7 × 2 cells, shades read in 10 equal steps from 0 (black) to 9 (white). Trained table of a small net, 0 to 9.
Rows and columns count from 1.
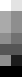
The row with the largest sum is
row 1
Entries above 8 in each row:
1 0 0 0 0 0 0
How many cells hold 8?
1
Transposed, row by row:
9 6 6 5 3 5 0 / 8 5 5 4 3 1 0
